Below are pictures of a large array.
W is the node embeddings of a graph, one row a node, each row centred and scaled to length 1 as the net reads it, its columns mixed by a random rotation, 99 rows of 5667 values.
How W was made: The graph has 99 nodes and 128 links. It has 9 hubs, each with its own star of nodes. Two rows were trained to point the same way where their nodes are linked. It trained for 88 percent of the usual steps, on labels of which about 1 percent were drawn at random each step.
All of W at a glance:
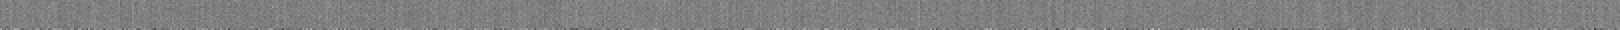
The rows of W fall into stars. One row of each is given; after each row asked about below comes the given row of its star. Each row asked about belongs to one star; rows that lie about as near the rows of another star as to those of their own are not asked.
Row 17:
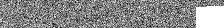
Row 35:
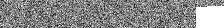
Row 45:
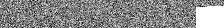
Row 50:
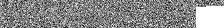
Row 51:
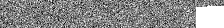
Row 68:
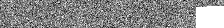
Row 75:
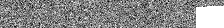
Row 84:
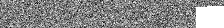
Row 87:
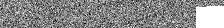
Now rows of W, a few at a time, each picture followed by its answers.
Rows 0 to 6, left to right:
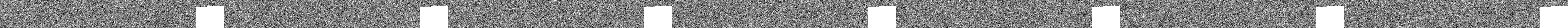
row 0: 84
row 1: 51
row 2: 84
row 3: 68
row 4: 45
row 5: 45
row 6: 75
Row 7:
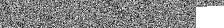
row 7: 45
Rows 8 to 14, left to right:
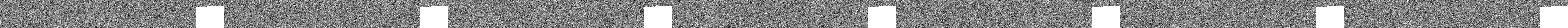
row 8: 75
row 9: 45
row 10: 51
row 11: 17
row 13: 75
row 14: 75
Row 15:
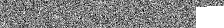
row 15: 45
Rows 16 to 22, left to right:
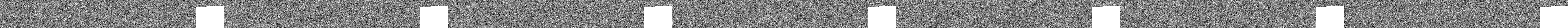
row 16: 50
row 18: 35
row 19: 51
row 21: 17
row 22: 87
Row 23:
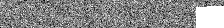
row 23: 50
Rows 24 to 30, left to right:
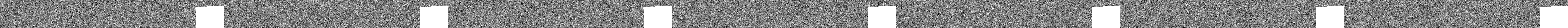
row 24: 68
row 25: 45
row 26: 51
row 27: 50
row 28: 75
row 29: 45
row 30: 51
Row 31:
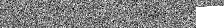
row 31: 87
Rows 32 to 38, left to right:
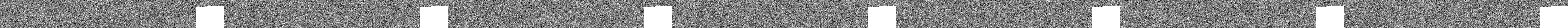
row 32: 87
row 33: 75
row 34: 51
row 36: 50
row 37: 17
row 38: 68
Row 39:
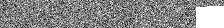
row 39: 45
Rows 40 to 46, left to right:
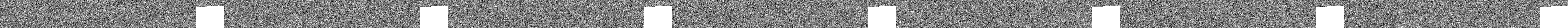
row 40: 87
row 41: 75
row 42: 35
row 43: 51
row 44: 17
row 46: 75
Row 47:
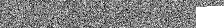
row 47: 35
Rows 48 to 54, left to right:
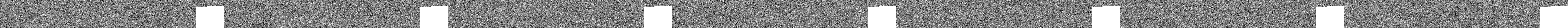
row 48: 84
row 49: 75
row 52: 87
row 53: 50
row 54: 17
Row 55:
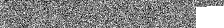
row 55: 17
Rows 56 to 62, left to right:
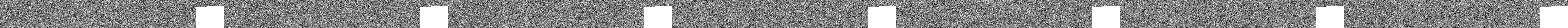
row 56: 84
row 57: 75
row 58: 68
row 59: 35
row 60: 87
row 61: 17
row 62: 68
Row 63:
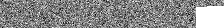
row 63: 45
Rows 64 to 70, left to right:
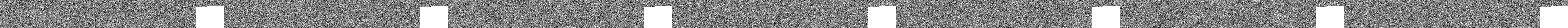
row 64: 17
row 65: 84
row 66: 35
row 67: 45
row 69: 45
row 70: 84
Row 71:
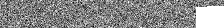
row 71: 51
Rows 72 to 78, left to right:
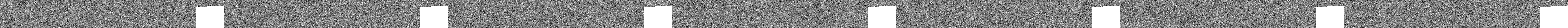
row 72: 50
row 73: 68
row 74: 45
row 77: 51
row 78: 17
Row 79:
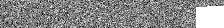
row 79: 75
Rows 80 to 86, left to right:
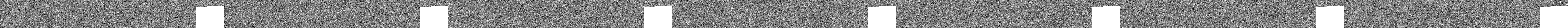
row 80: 35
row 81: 87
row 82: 17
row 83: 68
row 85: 87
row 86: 35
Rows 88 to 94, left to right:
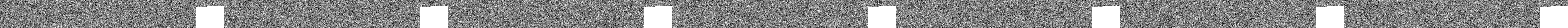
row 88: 75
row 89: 50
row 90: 84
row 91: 17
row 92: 17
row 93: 45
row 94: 75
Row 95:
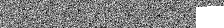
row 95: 17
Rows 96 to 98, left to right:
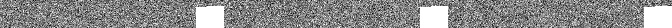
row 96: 50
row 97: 51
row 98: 51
